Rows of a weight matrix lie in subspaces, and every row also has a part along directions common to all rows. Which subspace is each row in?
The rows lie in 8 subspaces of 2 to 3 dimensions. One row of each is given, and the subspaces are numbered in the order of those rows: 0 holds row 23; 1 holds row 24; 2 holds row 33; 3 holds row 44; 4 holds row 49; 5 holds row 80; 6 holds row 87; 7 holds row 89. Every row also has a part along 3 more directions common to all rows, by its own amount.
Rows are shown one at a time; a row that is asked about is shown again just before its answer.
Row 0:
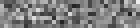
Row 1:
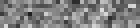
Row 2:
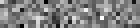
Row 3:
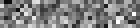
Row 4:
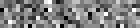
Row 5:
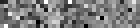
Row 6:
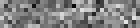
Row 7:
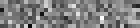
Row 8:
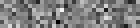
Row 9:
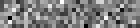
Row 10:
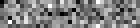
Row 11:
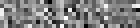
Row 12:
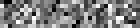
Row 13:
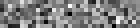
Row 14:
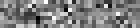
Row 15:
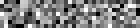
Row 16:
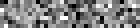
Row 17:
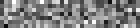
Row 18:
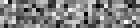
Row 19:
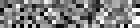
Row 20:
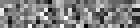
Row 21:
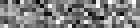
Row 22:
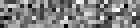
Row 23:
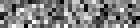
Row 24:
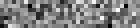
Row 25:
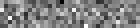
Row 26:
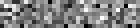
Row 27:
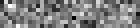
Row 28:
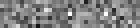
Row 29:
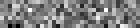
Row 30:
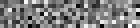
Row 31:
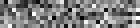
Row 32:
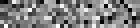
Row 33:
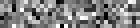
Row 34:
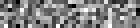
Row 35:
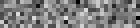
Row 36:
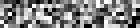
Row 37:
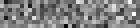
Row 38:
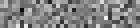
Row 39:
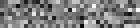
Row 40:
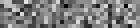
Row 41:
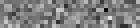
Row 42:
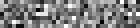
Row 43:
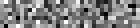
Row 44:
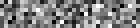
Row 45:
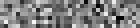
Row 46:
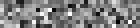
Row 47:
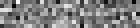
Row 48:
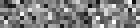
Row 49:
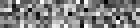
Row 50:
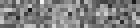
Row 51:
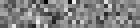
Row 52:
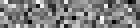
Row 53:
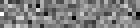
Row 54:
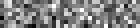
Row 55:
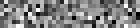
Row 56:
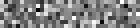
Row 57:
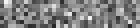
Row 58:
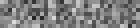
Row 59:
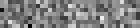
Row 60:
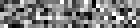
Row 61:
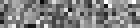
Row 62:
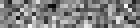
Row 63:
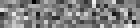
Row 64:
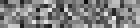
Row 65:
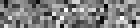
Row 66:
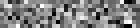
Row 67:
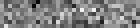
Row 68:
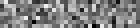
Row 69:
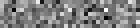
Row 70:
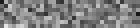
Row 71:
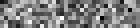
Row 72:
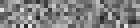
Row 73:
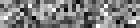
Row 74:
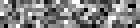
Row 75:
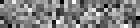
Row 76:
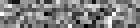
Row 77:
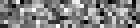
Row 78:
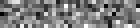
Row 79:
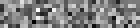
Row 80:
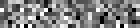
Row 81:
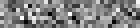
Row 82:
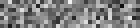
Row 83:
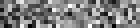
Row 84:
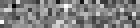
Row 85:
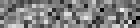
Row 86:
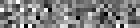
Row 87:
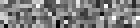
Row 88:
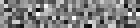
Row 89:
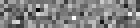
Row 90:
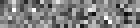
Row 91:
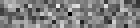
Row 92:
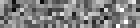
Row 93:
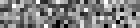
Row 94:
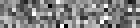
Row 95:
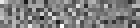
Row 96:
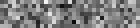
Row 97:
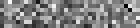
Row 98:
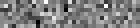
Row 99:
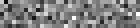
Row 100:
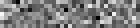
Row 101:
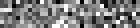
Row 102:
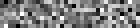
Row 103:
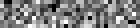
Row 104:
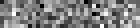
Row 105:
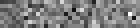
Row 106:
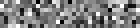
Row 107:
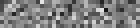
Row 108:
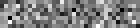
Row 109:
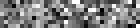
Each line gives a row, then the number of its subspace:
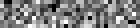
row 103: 1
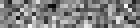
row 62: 1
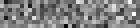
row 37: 1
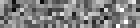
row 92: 2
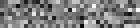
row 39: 2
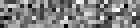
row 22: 1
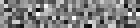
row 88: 7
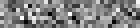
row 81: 7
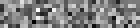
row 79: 0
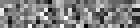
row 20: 5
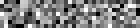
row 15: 3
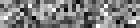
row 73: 1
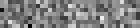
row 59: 5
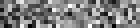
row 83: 0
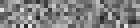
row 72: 5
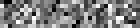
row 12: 1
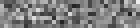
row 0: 7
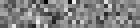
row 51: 4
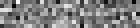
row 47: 4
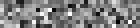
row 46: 0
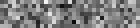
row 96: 4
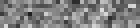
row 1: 6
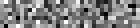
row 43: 6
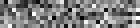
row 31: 2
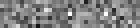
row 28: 0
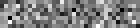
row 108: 3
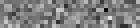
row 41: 2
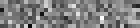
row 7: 5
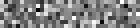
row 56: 7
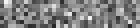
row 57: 1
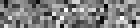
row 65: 3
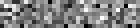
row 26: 1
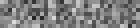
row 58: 5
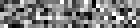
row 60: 0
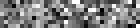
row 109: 6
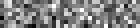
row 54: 1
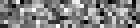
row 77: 6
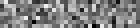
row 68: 0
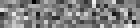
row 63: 0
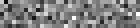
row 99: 7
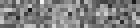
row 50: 4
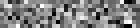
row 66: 2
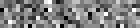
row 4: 5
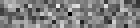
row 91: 7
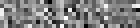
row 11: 5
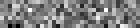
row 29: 2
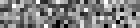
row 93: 4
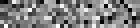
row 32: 6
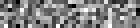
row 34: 3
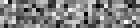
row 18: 3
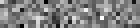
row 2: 4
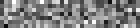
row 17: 2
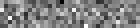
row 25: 3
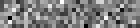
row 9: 3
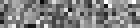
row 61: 4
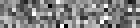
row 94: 2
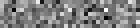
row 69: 2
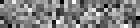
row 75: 2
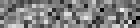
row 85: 0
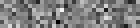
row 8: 2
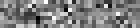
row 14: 4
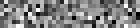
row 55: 7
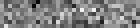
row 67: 3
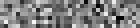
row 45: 0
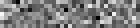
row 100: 6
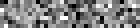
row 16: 5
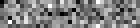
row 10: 3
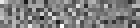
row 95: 5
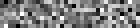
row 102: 3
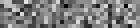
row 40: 1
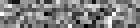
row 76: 6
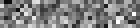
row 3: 1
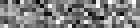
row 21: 6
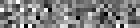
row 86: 5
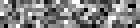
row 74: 6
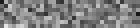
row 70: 7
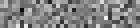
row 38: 3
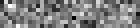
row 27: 7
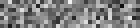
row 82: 3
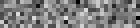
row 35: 6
